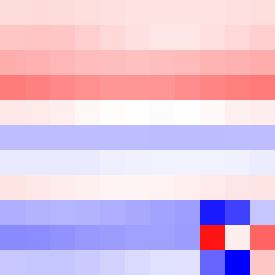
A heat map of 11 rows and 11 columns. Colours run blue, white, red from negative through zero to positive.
Grain: streaks across. Average level on the scale: 50%. Roughest part: bottom right. Odd patch: rougher, in the bottom right.
